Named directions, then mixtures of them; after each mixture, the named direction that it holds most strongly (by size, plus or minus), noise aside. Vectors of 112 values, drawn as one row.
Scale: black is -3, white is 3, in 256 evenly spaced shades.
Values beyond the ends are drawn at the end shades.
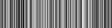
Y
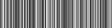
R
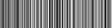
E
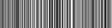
E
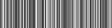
R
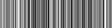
Y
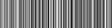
E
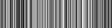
Y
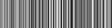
E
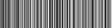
E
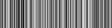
Y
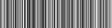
R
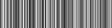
R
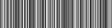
R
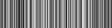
Y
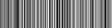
E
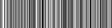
R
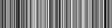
Y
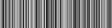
R
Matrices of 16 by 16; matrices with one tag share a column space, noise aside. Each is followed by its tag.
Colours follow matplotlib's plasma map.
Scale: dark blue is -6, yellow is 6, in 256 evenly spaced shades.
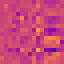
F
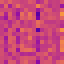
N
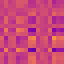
F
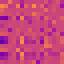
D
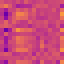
N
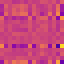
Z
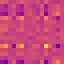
Z
